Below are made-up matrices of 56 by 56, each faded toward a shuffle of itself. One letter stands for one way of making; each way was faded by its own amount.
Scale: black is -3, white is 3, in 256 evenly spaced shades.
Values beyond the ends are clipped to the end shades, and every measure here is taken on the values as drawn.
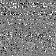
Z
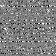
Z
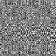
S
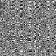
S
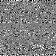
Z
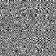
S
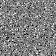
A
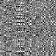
S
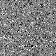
A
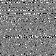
Z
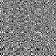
S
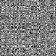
S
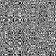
S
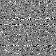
Z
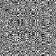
S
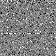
A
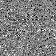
A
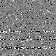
Z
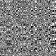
S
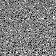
A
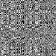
S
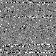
Z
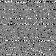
Z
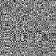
S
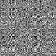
S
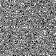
A
